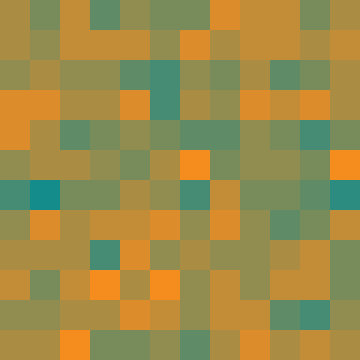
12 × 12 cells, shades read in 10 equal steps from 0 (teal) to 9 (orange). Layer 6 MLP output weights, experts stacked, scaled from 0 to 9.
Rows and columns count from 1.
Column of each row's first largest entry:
8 7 2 1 1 7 8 2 5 4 5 3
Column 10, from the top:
7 7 3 7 4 5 4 3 6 7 3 6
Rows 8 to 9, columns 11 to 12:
4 7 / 7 4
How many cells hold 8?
14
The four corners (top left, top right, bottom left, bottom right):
6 6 6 6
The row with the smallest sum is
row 7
